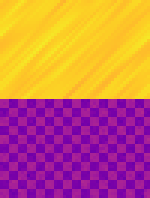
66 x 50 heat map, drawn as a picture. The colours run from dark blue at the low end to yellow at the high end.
It is made of 2 by 1 panels. Panel 1,1: very high, slanting up to the right, faint in contrast. Panel 2,1: low, checkered.
